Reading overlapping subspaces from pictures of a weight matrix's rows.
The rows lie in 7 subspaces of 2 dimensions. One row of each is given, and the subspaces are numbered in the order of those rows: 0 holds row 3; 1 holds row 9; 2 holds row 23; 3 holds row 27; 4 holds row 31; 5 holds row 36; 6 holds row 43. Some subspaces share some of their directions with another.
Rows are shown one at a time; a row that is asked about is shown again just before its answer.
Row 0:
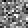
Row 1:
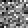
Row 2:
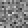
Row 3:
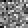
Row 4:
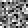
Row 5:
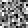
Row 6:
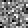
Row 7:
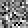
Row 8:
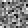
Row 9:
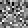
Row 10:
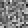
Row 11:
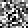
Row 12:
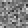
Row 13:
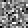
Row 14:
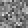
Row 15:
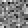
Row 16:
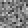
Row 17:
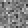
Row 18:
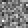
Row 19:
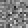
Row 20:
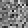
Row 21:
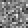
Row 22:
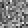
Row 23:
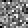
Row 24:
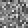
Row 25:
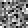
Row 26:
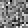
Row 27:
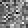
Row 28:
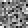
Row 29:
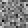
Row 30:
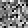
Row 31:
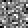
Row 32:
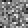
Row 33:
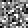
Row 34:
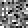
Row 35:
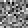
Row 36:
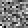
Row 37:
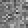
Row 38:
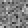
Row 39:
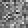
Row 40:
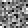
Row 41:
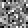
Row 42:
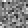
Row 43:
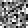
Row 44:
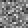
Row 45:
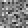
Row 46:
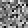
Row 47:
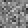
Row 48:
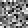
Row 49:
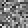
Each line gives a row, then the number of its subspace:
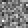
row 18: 1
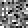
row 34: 2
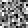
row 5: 1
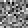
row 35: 1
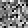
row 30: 2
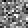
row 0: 3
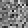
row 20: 2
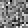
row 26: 3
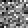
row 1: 0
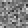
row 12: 6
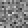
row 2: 6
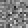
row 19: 6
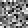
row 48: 1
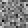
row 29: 1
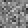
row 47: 6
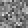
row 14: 4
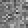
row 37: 3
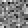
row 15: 0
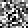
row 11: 0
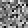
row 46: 2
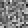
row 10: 3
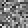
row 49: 5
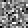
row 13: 0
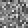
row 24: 2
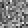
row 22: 3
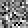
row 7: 4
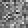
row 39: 3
